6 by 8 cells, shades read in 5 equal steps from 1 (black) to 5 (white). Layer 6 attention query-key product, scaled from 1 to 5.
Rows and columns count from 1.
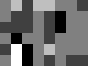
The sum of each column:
16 19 11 19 16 14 17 16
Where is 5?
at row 5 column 2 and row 6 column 2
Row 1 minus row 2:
0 2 0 1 2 2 0 -1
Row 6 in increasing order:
1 2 2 2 3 3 3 5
